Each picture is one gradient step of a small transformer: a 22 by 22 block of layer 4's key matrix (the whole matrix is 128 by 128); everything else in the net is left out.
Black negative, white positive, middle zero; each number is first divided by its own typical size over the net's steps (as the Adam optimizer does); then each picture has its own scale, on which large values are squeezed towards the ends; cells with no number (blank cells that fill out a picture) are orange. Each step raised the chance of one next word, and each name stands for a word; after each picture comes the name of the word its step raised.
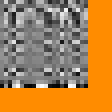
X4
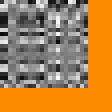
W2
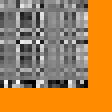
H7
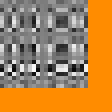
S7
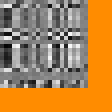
W2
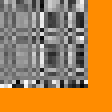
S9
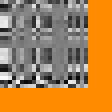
X4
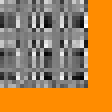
S9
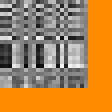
W2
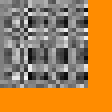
S7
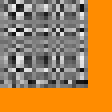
X4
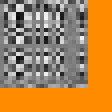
W2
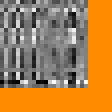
X4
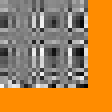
S9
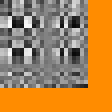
X4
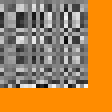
W2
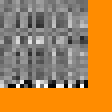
H7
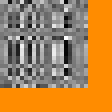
H7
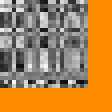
W2
